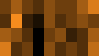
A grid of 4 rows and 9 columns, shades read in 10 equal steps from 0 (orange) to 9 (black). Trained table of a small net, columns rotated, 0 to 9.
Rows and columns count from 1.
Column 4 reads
6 8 9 9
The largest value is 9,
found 2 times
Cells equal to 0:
1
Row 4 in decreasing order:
9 6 6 6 5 5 4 2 1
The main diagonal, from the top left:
5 0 6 9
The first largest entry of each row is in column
4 4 4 4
